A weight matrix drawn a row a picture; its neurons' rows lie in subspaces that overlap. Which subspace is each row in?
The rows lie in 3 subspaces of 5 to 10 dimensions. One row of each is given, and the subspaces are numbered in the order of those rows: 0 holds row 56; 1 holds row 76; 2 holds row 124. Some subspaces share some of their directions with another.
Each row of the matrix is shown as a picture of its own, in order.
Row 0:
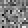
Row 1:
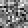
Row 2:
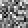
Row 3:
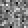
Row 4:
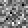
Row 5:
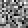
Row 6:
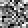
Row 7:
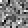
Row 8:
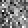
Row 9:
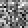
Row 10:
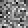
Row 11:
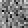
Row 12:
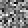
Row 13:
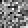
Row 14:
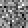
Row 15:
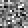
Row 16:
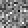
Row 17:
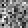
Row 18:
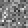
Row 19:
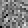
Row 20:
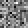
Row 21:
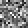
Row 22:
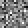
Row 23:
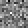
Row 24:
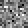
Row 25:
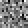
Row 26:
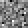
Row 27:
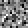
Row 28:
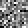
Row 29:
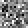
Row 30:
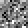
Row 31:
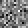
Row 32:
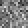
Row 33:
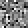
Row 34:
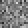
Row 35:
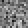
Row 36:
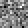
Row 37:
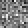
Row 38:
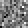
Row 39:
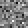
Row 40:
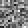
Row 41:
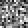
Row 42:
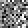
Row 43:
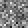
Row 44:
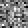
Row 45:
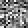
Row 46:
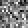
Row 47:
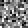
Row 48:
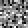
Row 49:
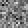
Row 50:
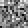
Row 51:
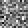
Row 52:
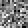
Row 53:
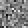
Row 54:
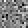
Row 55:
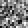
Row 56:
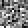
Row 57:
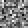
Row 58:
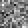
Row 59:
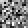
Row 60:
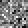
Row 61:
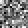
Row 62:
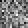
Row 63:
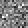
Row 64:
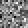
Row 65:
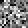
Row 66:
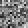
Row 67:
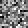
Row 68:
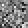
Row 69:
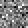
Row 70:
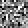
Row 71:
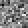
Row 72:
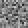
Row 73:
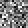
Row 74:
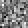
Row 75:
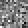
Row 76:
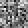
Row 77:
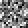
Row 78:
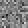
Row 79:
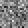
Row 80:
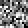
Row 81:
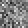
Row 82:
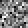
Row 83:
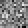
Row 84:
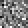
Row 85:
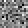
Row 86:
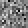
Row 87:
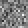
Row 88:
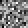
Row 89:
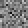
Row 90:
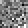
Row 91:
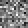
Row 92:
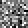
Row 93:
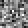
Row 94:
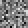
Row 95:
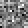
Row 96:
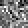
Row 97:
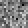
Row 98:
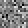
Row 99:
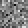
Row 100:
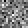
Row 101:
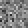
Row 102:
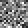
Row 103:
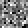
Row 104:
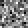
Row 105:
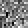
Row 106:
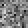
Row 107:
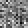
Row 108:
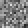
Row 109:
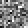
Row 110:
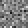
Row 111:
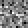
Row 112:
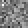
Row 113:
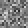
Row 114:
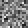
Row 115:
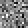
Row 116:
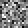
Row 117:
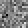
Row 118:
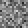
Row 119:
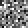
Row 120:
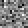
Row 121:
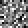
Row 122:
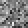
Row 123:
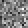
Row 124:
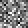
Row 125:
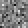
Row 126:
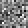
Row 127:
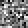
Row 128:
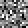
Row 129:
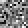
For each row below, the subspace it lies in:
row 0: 2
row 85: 1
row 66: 0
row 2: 1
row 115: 2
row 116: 2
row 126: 2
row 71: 1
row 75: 1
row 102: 2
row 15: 0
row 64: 1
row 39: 2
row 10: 2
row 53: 0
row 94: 2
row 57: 0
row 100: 0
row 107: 1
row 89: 0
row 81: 1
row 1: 1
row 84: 2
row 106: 0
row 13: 0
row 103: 2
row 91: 0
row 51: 2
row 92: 2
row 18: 2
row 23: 0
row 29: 2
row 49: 1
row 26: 2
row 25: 0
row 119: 0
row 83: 2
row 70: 0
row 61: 2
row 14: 1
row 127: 0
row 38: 0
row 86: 2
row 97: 1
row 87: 2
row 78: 1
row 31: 1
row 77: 1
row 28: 0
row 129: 2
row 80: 2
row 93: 0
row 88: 0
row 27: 2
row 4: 2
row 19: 2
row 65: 2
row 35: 2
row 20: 1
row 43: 1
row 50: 1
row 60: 2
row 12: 0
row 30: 2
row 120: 0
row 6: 0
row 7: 2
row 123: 2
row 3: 2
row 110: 2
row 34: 0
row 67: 2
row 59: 2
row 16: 0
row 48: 2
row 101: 0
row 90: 2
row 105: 2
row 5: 1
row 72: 0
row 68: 2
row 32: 1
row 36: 0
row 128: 2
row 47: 2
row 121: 2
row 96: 1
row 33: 0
